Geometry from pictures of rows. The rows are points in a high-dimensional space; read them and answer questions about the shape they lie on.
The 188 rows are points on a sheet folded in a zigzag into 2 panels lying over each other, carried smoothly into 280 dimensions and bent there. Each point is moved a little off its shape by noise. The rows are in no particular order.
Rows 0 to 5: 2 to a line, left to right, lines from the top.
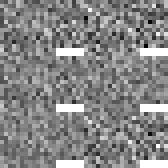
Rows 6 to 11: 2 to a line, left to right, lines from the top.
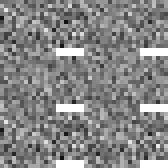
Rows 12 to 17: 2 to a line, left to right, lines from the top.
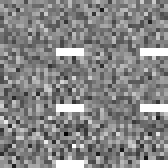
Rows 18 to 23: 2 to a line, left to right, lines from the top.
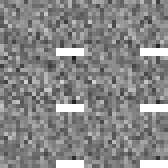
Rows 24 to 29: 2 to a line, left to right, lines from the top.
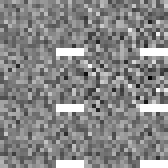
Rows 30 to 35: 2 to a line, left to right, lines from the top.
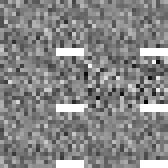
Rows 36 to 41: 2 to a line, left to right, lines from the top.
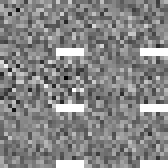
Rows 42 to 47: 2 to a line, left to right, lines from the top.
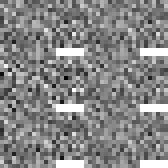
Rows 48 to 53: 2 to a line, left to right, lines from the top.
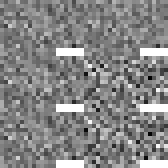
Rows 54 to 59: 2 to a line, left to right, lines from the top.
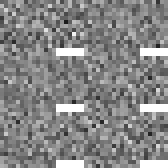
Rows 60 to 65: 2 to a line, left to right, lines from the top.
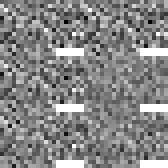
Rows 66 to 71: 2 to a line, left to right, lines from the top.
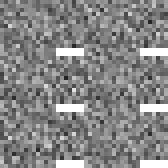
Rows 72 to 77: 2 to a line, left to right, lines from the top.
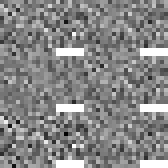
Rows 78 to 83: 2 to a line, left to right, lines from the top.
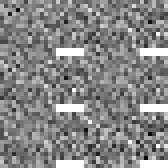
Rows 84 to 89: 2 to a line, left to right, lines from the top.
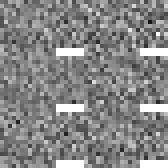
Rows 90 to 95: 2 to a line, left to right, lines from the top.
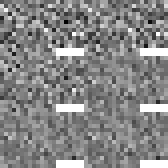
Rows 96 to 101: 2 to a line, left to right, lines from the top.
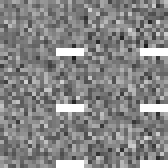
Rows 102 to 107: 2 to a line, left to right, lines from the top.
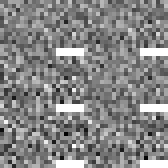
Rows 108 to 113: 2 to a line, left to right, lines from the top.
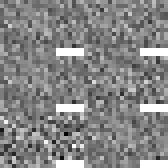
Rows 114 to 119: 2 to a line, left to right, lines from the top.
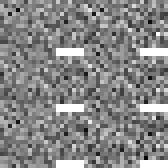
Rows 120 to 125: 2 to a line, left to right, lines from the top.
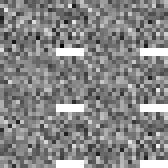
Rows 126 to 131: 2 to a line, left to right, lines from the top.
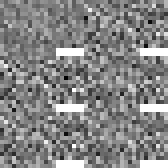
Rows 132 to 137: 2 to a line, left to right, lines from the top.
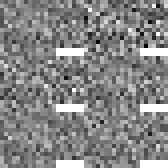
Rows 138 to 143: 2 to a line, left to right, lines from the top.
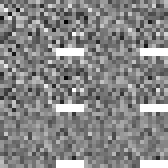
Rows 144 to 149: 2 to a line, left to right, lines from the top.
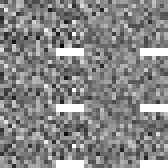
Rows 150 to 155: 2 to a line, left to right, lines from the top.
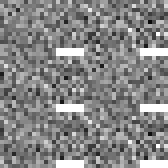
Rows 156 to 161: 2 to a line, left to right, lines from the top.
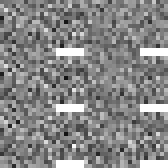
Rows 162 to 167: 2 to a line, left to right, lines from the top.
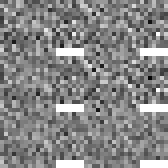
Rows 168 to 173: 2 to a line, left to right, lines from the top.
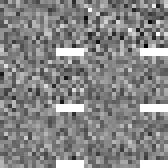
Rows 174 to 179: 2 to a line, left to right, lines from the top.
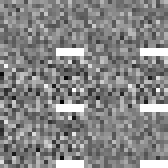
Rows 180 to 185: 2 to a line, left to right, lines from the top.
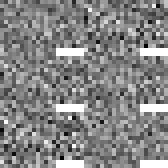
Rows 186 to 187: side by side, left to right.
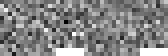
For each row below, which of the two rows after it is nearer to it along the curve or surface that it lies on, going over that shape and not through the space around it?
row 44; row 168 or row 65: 65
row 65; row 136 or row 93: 136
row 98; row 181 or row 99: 99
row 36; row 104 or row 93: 104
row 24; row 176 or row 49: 49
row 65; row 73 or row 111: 73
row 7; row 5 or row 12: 12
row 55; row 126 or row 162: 162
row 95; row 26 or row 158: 158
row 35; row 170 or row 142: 170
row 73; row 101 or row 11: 11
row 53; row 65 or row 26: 65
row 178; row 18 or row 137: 18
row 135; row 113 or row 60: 60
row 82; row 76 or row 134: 134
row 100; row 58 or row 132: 132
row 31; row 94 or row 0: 94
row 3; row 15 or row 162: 162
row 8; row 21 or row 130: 130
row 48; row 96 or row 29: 96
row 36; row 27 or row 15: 15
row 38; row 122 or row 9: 9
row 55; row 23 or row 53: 53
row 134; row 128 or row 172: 128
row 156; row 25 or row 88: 25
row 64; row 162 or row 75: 162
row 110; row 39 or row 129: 39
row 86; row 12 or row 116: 12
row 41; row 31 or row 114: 114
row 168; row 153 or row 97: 153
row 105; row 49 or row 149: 149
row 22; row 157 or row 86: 86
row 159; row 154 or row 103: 154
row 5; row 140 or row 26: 140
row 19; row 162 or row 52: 162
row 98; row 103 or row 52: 103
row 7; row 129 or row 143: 129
